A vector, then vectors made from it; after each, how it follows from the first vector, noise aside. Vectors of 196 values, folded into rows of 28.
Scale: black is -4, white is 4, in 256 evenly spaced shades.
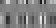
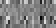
sign-scrambled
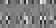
sign-scrambled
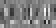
wrapped around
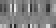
reversed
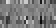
sign-scrambled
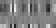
reversed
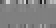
partly zeroed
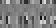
sign-scrambled
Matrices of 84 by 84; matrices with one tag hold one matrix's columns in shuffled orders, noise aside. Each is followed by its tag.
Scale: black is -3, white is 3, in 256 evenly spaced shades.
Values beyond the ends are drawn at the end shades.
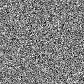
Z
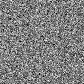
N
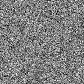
N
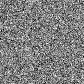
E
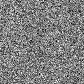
N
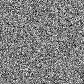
N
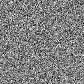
Z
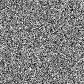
E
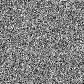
E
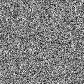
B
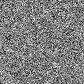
B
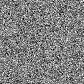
N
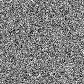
N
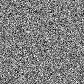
N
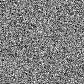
N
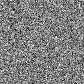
E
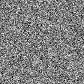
Z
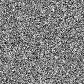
B
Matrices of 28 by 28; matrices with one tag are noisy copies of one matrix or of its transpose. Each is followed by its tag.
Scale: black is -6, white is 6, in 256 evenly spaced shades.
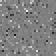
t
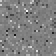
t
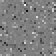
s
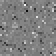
s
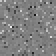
t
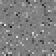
s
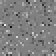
s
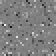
s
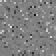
t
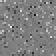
t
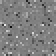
s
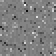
s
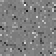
s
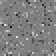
s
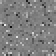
s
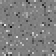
s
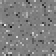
s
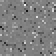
s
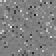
t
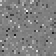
t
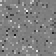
t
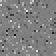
t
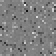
s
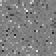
t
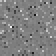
t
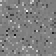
t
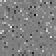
t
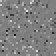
t
